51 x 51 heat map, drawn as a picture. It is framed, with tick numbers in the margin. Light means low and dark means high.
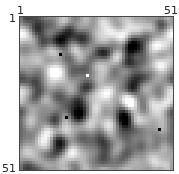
Four lone cells stand out: three far higher and one far lower than their neighbours. No overall slope runs across the table. On average the colour sits 40% of the way up the scale. The field is mottled with small blotches. The halves do not mirror each other.
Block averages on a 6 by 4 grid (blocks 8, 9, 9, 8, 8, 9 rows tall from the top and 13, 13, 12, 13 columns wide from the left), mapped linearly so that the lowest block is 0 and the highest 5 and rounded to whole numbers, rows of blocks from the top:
4 4 0 2 / 2 4 4 2 / 3 3 3 3 / 3 5 2 1 / 2 3 4 3 / 3 2 4 2
